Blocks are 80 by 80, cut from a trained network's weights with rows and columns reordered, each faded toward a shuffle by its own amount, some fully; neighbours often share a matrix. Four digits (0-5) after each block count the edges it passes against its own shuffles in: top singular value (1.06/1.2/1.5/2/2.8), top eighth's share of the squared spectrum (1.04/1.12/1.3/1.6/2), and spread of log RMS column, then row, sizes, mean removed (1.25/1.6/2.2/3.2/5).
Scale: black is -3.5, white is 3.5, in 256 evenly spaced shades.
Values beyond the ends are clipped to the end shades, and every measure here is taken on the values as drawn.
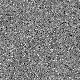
0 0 0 0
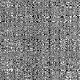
3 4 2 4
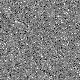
0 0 0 0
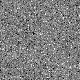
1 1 0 0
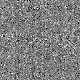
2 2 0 1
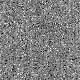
1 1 0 0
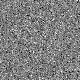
0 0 0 0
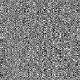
3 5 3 2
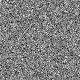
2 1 0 0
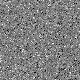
0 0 0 0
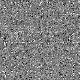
2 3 2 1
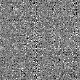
3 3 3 1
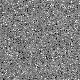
0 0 0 0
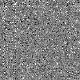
2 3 2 0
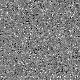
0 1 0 0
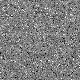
1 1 0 0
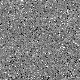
1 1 1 0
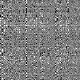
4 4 4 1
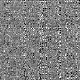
3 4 3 1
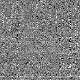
3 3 3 1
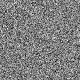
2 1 0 0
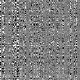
3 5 4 1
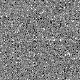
2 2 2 1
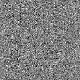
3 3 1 1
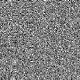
3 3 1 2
